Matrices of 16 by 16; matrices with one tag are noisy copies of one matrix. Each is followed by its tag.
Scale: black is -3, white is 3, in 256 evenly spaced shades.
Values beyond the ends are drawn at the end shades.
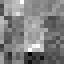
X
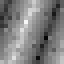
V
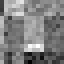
X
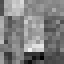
X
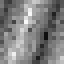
V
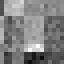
X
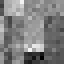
X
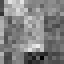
X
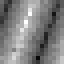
V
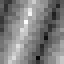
V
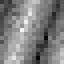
V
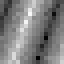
V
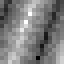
V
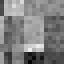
X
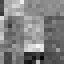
X
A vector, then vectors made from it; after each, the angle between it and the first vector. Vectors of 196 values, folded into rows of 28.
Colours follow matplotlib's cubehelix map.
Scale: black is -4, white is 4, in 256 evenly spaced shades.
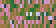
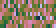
partly aligned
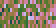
partly opposed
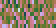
orthogonal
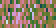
orthogonal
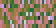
nearly parallel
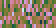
partly opposed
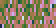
orthogonal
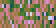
nearly parallel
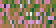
nearly parallel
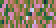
partly opposed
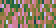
partly aligned
